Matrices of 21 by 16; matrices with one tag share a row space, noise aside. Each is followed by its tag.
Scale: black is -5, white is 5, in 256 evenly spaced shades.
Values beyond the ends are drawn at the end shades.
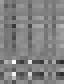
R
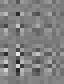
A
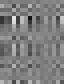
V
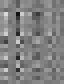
A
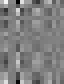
A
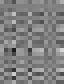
R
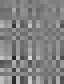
V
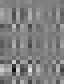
V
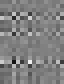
V
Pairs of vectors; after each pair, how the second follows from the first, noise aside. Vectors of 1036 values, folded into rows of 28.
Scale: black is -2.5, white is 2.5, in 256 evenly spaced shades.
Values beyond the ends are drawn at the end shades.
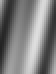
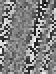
sign-scrambled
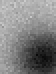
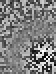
sign-scrambled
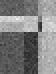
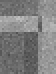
shrunk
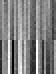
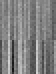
shrunk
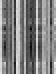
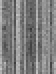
shrunk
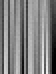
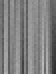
shrunk
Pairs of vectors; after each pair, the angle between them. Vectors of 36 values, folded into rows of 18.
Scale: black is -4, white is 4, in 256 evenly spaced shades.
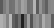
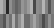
partly opposed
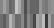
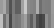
partly opposed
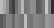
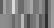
partly opposed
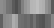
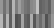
orthogonal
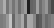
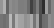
partly aligned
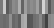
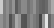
partly opposed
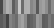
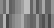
partly aligned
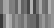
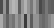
partly opposed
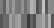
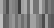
orthogonal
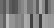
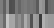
nearly parallel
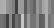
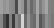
nearly parallel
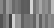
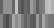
partly aligned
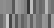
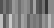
partly opposed
